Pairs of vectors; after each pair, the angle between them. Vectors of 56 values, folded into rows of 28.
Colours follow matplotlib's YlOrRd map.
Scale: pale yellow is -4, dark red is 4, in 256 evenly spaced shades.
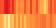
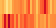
nearly opposite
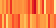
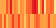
nearly parallel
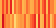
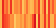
nearly parallel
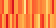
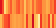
partly aligned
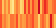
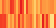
partly opposed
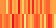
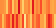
nearly parallel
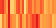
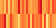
orthogonal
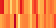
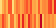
partly opposed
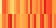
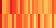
nearly opposite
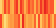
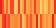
nearly opposite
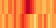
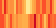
nearly opposite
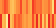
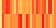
orthogonal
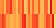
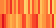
nearly parallel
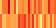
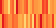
nearly opposite
